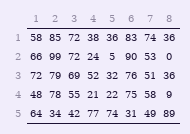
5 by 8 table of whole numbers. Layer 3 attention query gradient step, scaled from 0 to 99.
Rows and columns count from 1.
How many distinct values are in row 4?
8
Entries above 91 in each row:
0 1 0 0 0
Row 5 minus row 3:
-8 -45 -27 25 42 -45 -2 53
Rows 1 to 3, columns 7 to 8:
74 36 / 53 0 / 51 36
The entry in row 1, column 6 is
83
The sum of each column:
308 375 310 212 169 355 285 170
